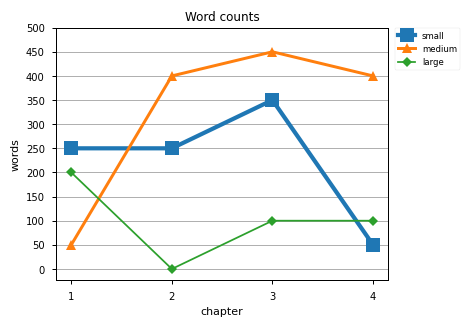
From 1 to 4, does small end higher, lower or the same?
lower
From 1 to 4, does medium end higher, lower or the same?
higher
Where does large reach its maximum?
1
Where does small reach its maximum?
3
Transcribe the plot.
Title: Word counts
x-axis: chapter, ticks 1 2 3 4
y-axis: words, ticks 0 50 100 150 200 250 300 350 400 450 500
Legend: small, medium, large
Values:
small: 250 250 350 50
medium: 50 400 450 400
large: 200 0 100 100
